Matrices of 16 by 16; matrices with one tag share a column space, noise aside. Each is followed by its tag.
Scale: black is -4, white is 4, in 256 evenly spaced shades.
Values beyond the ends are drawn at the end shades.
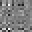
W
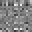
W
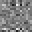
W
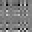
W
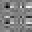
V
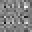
V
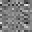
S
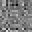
W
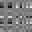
V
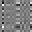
S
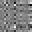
S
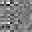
S
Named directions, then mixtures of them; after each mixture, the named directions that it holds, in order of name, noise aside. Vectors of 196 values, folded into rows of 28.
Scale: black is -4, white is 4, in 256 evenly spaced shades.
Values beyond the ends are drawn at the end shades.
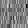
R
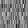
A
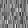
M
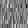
M, R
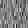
A, M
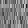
A, R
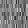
M, R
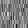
A, R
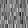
M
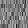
A, M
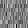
A, M, R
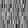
A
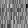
R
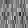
A, M, R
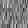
A, M, R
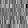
A, R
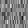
A, M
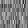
A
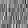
A, M, R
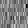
R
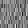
A, M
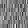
A, M, R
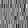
A, M, R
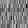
A, R
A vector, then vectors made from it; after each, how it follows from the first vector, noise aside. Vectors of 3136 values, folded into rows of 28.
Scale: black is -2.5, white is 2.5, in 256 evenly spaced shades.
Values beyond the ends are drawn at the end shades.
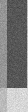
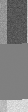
partly zeroed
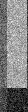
negated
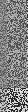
sign-scrambled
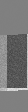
partly zeroed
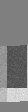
partly zeroed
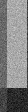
negated
